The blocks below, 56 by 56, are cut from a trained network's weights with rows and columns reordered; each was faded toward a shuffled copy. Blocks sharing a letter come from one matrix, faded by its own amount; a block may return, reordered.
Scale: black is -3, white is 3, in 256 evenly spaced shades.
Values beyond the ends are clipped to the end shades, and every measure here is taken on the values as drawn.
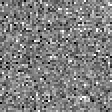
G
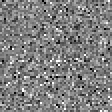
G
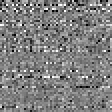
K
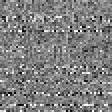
K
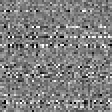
K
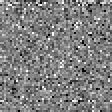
G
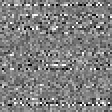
K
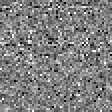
G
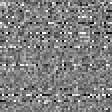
K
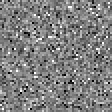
G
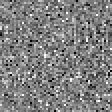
G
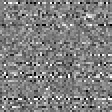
K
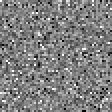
G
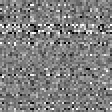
K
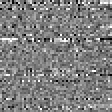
K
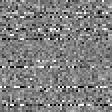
K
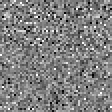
G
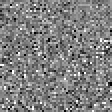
G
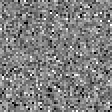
G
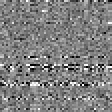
K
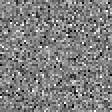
G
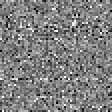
G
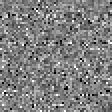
G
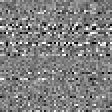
K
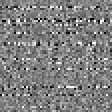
K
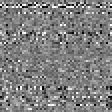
K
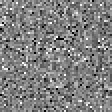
G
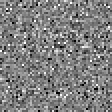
G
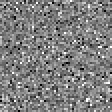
G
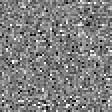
G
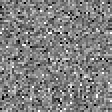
G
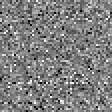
G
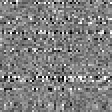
K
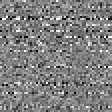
K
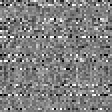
K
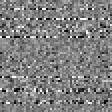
K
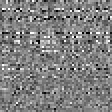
K
